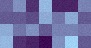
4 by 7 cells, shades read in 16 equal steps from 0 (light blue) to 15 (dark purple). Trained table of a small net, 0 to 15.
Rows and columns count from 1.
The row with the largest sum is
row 1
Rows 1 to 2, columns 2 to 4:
5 12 2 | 9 10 3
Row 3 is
3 7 5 9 6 6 7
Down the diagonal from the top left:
8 9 5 15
